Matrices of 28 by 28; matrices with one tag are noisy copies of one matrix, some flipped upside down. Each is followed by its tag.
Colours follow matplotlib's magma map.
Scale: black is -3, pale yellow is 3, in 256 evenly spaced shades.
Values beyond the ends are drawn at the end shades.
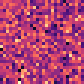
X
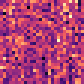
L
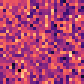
X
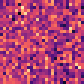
X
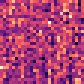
L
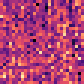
L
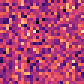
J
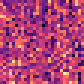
L
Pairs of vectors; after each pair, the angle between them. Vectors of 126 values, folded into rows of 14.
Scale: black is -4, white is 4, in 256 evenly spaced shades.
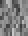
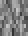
nearly opposite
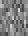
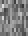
partly aligned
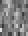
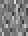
orthogonal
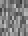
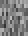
nearly opposite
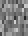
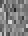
partly opposed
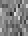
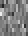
partly aligned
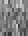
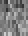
nearly opposite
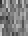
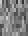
nearly opposite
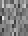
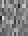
nearly parallel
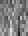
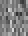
partly aligned
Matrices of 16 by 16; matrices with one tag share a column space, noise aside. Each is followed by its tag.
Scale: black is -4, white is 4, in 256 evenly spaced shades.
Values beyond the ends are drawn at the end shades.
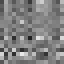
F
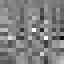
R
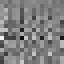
R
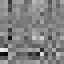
F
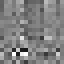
F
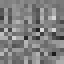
R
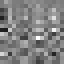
R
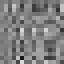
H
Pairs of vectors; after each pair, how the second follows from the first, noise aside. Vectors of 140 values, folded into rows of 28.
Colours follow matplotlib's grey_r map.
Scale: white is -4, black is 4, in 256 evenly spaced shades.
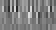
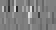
partly zeroed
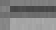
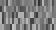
shuffled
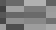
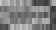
reversed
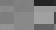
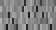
shuffled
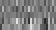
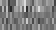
reversed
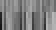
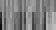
copied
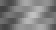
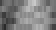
wrapped around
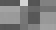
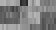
negated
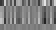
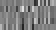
wrapped around
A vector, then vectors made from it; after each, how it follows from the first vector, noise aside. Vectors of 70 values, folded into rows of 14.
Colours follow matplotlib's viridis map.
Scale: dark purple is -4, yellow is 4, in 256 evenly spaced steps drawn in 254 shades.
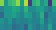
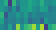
wrapped around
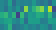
wrapped around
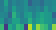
reversed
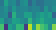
reversed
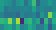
wrapped around
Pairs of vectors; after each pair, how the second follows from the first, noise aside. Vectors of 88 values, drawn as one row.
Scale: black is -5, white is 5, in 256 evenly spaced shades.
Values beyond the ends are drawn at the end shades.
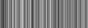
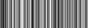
scaled up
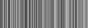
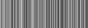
reversed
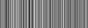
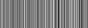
reversed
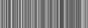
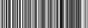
scaled up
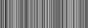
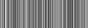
negated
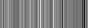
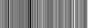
wrapped around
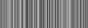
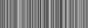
reversed
